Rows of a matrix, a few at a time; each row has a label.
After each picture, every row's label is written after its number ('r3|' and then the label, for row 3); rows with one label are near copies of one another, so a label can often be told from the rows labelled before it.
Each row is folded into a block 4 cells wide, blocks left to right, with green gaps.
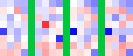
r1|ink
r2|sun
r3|ink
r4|ink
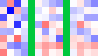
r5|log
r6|sun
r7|sun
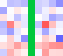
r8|sun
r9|sun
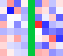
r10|log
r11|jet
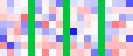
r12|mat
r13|sun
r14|ink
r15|sun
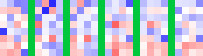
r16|ink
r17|log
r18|log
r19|sun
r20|sun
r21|sun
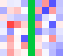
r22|sun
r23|log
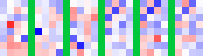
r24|sun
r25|ink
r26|mat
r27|log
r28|log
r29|log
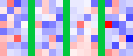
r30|log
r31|jet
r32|sun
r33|jet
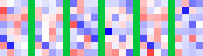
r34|mat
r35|mat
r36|jet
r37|ink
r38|mat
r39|log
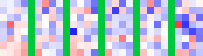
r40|sun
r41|log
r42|ink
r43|log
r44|log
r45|jet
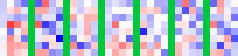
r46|sun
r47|jet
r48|mat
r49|sun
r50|ink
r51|log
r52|jet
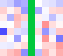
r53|ink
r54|sun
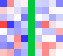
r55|jet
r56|sun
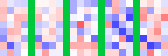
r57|mat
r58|mat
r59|sun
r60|jet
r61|mat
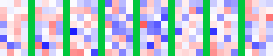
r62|mat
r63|mat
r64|ink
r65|jet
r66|jet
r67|ink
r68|ink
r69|mat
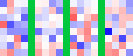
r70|jet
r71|ink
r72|mat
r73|ink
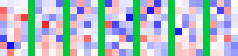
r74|mat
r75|sun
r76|log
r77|jet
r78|log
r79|ink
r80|log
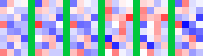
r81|jet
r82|jet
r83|jet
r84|mat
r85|mat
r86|jet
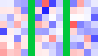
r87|ink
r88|log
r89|jet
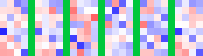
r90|ink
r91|ink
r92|mat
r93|log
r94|jet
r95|ink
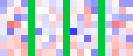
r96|sun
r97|ink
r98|ink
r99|sun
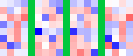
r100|mat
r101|ink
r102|ink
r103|mat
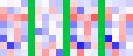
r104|mat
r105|ink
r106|mat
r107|mat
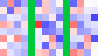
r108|log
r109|jet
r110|jet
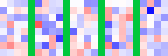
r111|sun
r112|jet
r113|ink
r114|mat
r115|log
